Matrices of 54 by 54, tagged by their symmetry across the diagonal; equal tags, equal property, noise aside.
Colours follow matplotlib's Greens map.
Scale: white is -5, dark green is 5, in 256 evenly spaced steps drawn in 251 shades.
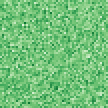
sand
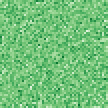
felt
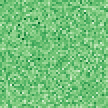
felt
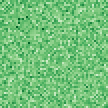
felt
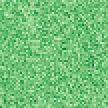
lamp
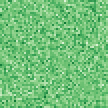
sand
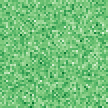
sand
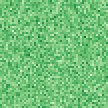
lamp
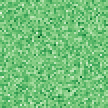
lamp
